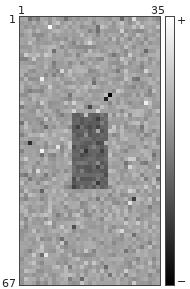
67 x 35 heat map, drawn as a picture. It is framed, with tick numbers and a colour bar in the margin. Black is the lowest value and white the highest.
Average level on the scale: 60%. Ninth with the lowest average: centre. Odd patch: lower, in the centre. Histogram: skewed, a long tail of low values. Stripes: none. Slope: none.
